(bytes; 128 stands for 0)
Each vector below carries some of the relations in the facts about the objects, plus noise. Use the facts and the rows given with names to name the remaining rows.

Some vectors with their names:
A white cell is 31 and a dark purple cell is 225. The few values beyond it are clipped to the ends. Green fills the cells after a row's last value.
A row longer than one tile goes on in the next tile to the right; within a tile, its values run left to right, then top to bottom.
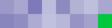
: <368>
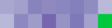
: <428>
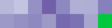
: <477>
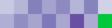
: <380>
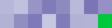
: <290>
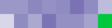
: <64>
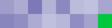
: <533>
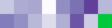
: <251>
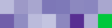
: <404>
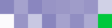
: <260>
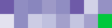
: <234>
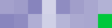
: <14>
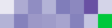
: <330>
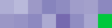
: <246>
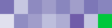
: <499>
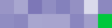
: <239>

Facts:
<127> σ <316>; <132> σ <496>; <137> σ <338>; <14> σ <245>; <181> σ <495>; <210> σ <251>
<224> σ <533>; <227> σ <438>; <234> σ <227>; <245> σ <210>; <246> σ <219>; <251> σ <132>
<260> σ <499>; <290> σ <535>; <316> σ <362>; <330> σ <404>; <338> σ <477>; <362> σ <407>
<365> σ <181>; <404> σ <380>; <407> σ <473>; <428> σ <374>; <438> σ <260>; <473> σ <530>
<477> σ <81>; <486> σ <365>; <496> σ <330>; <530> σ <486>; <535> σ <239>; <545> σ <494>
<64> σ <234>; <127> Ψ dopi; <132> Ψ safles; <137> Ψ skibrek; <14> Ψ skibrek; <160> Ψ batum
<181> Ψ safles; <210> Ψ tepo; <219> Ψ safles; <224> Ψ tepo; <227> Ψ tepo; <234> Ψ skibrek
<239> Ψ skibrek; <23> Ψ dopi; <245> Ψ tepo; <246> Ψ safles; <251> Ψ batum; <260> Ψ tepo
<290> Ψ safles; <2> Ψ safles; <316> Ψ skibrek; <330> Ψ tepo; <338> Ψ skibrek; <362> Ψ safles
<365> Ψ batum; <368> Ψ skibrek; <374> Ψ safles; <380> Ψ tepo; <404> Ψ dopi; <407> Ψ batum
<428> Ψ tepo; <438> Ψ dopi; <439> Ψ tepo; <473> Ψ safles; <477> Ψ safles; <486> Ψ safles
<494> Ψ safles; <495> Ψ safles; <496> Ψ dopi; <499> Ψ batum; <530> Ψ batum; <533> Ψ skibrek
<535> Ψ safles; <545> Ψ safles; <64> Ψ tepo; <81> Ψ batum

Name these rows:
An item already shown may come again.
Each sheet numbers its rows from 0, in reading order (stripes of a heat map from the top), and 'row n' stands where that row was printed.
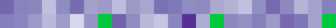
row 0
<316>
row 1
<404>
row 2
<495>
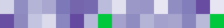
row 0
<496>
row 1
<210>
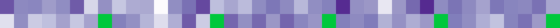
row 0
<234>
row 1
<251>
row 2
<181>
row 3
<407>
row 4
<127>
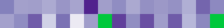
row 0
<362>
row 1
<486>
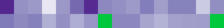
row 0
<407>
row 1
<137>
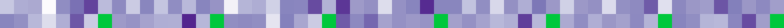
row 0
<251>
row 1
<81>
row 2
<132>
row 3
<530>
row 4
<160>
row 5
<245>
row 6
<23>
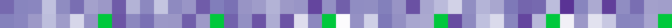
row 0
<316>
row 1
<365>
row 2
<473>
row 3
<227>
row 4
<496>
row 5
<438>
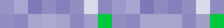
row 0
<239>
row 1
<239>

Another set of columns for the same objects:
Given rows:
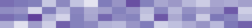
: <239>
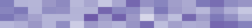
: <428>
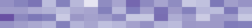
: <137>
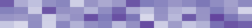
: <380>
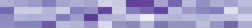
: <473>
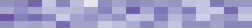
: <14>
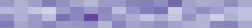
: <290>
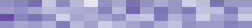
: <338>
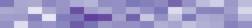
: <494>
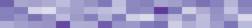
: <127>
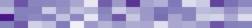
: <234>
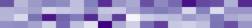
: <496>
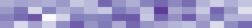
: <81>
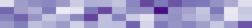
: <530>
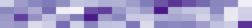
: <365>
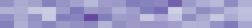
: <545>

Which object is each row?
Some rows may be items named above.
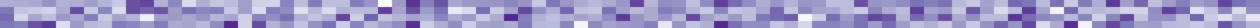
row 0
<362>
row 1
<251>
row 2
<260>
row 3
<499>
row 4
<438>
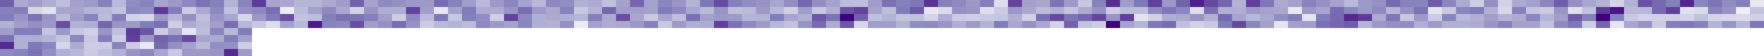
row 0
<127>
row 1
<23>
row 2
<64>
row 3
<181>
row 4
<404>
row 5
<495>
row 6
<486>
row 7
<316>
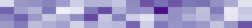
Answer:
<530>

